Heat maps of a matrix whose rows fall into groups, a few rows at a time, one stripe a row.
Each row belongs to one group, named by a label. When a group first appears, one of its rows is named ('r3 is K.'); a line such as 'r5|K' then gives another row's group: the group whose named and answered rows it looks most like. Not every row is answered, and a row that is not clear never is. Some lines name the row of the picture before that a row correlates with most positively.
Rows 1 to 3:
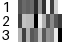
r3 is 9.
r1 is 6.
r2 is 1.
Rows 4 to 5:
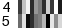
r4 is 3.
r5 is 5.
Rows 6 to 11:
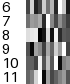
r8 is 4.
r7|1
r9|9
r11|1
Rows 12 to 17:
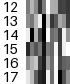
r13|1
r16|4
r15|6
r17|4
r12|4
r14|9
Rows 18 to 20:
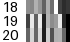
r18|4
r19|1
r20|1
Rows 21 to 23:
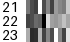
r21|6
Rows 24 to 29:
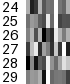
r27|3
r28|5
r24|6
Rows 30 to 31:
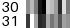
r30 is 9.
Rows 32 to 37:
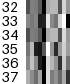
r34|9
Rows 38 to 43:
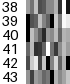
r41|5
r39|6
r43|6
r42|3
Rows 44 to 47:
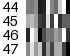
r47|1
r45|4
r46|3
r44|9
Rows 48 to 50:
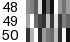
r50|3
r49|4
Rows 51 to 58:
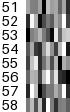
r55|3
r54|5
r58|1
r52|3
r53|6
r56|4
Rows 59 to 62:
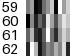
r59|5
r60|5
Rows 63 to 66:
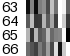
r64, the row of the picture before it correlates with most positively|59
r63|5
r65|9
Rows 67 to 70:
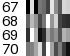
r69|3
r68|4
